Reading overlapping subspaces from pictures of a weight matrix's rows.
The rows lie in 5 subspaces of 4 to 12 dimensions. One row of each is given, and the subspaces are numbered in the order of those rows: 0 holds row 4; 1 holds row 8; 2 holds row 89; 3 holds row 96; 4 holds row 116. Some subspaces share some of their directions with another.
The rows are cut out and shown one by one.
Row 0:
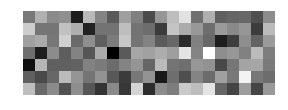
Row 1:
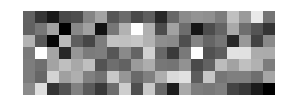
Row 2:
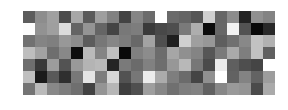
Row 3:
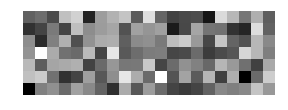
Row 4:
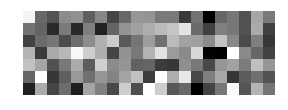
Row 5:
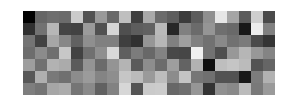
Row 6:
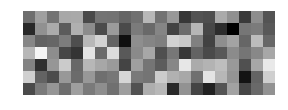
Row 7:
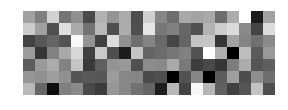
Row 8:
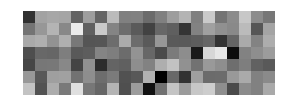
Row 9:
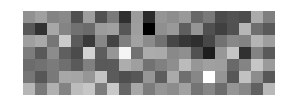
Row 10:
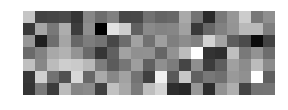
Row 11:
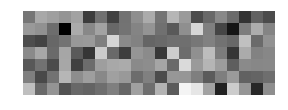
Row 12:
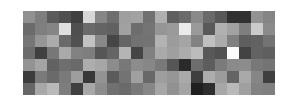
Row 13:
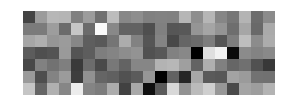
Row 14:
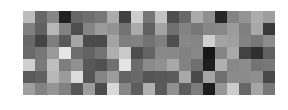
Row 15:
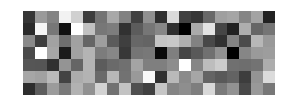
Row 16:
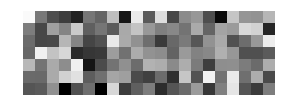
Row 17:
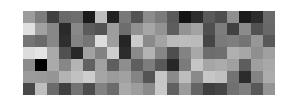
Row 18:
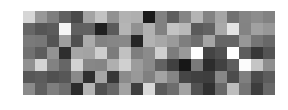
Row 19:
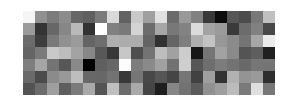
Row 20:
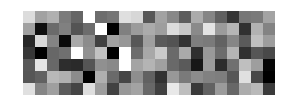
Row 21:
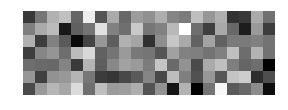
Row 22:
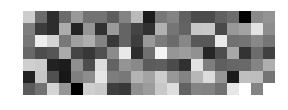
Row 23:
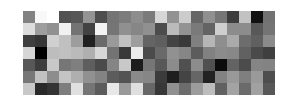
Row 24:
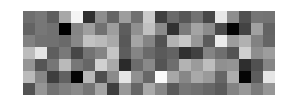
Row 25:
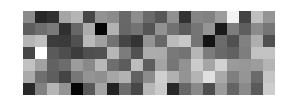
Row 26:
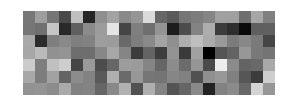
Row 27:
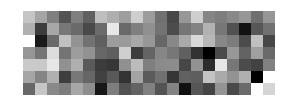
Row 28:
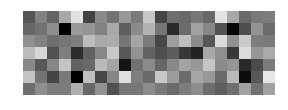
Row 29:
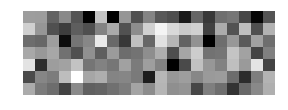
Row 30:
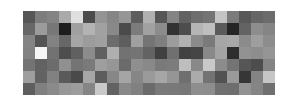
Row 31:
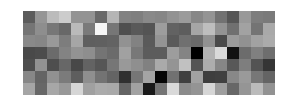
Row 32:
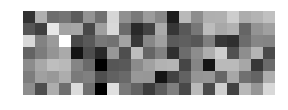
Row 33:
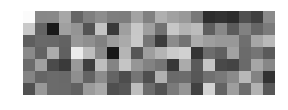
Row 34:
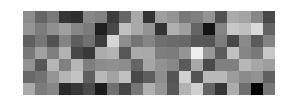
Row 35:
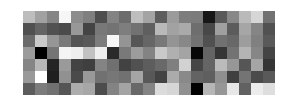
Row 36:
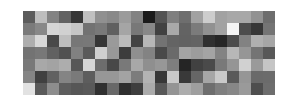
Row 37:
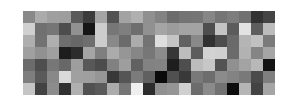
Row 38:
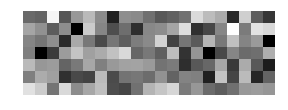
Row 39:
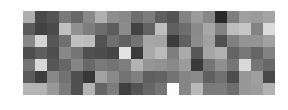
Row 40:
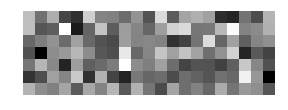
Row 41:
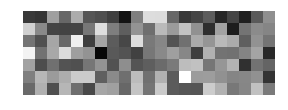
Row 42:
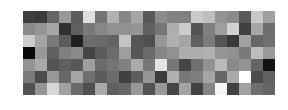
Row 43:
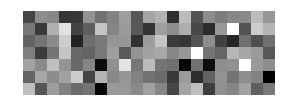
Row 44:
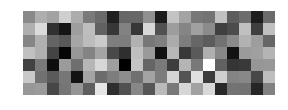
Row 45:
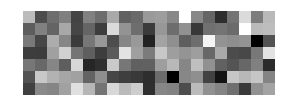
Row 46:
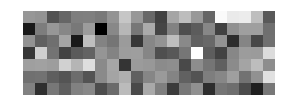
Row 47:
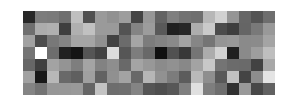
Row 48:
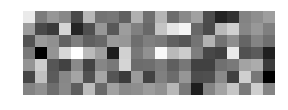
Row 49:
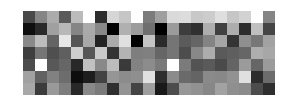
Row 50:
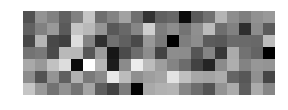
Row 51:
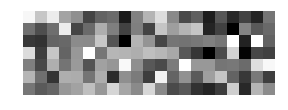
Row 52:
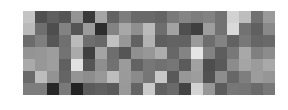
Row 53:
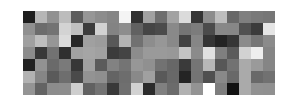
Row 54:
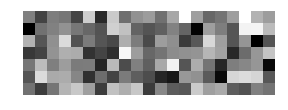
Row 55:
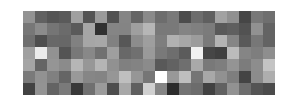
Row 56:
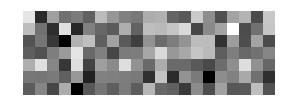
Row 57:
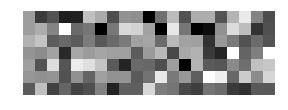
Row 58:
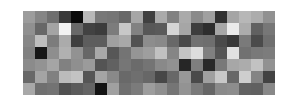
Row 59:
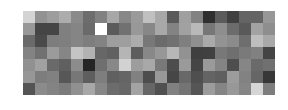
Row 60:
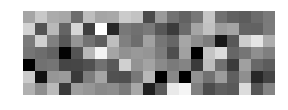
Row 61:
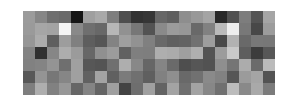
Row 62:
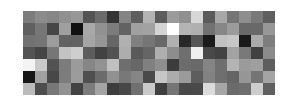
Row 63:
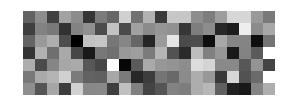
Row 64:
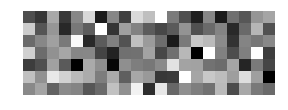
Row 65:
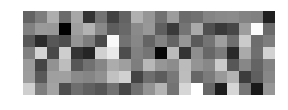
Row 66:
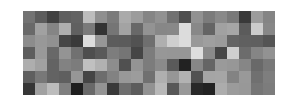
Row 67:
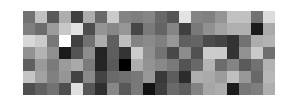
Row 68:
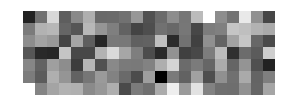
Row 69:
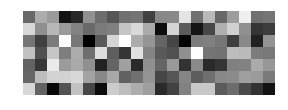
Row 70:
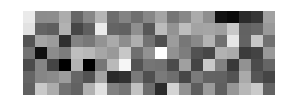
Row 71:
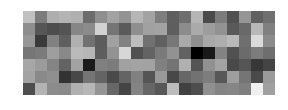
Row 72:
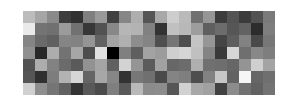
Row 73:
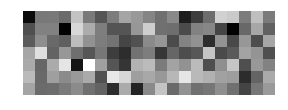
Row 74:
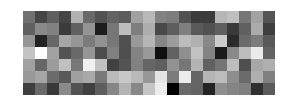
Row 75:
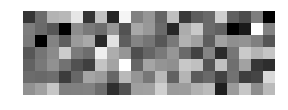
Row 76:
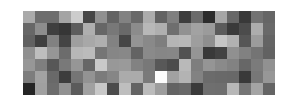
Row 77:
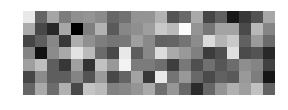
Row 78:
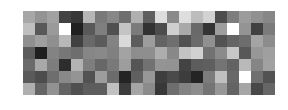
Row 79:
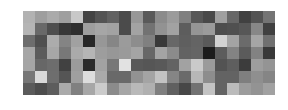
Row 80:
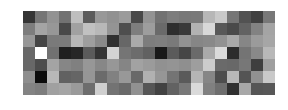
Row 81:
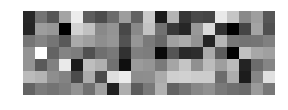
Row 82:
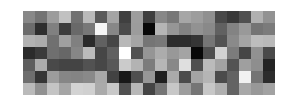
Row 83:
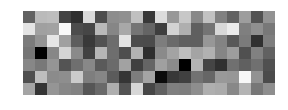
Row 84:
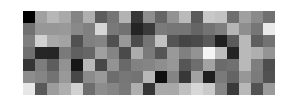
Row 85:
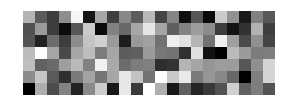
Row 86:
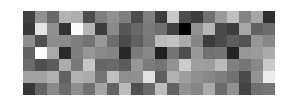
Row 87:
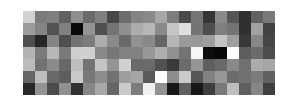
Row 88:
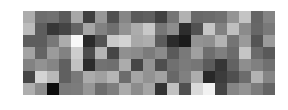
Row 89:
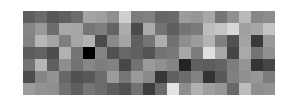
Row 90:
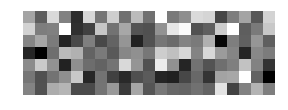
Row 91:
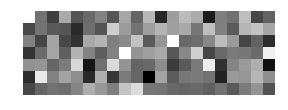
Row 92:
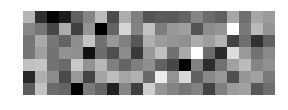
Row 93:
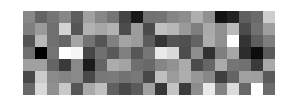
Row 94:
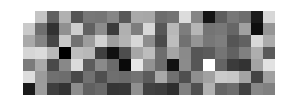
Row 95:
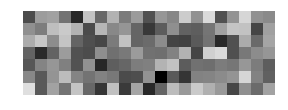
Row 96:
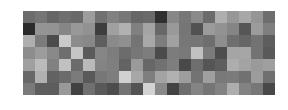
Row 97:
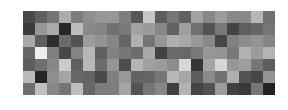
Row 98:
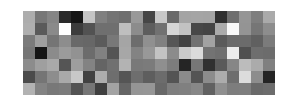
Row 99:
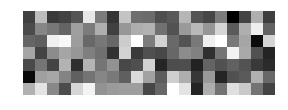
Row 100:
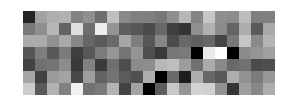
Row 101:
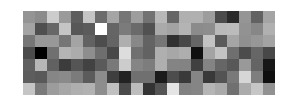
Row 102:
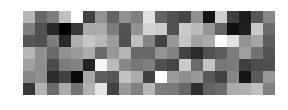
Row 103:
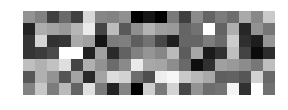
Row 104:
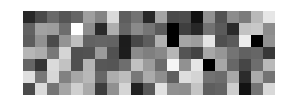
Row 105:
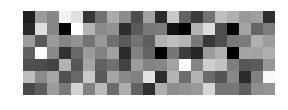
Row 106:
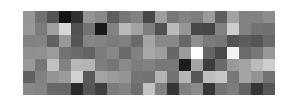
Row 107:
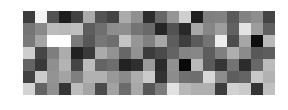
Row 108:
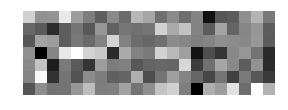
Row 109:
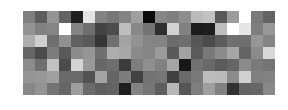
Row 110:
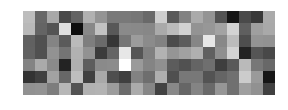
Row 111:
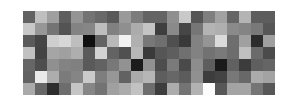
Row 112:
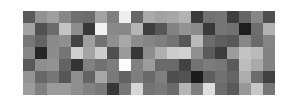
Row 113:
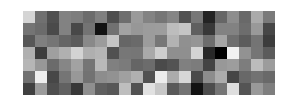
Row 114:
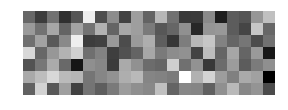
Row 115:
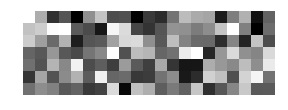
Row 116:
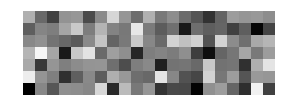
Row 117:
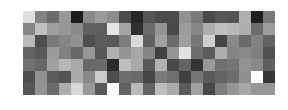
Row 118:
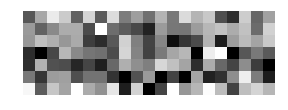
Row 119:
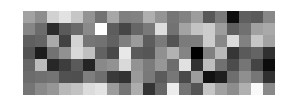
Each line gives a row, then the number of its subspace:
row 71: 4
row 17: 3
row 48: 0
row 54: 3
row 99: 2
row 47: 0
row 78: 3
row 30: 0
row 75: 4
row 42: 2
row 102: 1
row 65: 4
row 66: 2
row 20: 3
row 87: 2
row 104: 3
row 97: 2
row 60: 3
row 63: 3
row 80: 0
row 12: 2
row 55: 0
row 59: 4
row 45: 3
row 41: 3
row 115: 3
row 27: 4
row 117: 3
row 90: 2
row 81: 3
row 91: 3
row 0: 4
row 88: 2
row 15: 1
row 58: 0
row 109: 4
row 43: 4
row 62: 3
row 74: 3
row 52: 2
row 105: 1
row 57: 4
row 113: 0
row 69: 2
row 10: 3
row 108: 0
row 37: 3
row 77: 1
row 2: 3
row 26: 4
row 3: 4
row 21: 2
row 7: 2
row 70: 3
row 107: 2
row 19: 4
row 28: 1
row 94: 4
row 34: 4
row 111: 2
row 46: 3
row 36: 3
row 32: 4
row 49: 3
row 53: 4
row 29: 3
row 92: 2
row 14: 4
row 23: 2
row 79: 2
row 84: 4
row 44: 4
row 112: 4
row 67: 4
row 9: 2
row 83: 2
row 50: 3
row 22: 2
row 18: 3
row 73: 3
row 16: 4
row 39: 2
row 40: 0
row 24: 1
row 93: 3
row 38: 4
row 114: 3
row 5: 4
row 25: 2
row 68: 4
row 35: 0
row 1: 2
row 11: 4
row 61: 3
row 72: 4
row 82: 2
